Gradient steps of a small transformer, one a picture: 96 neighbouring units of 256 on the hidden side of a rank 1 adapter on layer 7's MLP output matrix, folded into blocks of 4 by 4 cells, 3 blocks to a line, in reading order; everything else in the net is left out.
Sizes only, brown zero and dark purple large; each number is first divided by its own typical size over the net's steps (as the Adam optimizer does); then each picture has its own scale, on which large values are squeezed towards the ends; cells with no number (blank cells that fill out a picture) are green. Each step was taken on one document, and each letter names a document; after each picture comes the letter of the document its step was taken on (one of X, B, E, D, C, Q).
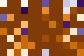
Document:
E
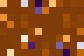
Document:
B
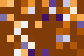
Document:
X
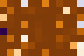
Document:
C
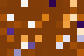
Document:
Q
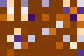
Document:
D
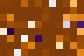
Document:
Q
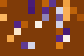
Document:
X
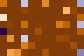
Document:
C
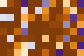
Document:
E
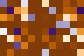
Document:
D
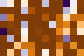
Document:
E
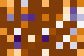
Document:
D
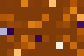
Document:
Q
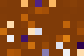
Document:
B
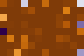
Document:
C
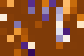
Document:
X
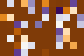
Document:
X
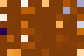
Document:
C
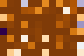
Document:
C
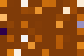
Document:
C
